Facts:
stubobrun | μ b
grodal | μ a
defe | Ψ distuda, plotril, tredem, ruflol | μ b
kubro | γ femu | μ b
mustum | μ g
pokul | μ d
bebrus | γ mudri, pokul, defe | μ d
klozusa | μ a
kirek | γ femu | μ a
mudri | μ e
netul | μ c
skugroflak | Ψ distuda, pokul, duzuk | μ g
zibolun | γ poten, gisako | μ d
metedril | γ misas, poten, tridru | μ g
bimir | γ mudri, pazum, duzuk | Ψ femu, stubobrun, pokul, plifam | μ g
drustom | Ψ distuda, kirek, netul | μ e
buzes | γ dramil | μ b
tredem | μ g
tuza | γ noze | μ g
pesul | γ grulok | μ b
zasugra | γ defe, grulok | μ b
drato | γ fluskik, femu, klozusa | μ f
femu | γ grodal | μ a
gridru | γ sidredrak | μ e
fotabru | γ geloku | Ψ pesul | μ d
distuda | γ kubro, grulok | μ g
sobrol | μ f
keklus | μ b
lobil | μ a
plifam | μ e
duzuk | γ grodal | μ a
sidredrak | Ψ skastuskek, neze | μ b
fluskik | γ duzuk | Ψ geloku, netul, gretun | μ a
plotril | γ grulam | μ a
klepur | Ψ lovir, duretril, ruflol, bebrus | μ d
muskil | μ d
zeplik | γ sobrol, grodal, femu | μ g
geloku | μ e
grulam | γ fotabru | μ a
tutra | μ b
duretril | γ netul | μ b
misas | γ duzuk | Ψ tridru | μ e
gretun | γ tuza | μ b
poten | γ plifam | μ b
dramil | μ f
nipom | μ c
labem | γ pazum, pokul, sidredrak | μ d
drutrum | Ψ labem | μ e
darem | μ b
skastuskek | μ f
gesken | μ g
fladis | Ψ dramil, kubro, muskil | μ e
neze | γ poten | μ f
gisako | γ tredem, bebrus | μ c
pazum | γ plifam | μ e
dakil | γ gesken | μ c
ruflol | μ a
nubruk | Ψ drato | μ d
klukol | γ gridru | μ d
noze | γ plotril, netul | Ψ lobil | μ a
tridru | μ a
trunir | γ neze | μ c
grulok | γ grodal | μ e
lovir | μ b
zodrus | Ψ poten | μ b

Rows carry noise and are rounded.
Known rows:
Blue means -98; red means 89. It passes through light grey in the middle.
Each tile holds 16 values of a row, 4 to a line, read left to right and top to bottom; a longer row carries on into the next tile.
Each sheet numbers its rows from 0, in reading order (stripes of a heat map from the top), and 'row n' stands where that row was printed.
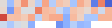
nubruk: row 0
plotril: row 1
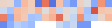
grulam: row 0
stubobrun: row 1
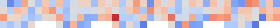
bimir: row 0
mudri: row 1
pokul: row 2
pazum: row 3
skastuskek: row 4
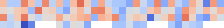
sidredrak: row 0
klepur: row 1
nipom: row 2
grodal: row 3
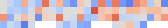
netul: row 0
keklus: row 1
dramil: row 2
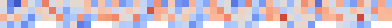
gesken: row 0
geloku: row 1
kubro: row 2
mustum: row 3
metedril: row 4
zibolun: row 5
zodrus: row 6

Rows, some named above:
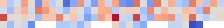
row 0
muskil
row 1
metedril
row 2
poten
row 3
sidredrak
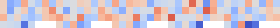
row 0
skugroflak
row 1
fladis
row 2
misas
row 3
klukol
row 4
gridru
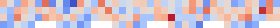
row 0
ruflol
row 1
gesken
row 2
fladis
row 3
pokul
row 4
pesul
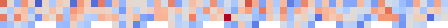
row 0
tridru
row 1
lobil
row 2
grulok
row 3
defe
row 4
labem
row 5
sobrol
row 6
tuza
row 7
gisako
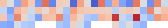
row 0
ruflol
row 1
lobil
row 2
poten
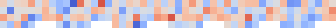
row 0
drutrum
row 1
dakil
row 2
drustom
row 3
nubruk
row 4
misas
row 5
tredem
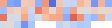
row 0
buzes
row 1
fluskik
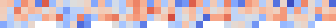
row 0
noze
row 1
geloku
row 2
fotabru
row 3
neze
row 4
dramil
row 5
drato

